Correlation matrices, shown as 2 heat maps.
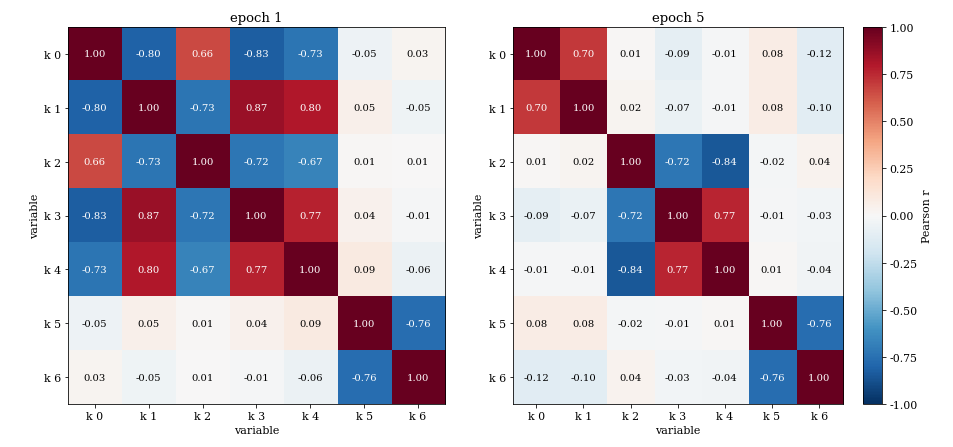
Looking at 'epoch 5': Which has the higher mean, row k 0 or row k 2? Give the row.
k 0
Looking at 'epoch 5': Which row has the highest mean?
k 1
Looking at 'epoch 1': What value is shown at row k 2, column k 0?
0.66
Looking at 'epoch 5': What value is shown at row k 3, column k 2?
-0.72
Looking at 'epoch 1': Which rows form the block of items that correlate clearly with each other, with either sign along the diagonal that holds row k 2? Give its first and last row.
k 0 to k 4
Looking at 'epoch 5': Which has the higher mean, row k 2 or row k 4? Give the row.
k 4
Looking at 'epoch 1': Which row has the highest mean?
k 4
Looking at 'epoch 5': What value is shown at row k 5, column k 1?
0.08
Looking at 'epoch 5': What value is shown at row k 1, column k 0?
0.70
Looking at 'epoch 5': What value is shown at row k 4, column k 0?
-0.01
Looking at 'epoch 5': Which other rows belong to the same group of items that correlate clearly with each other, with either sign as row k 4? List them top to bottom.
k 2, k 3
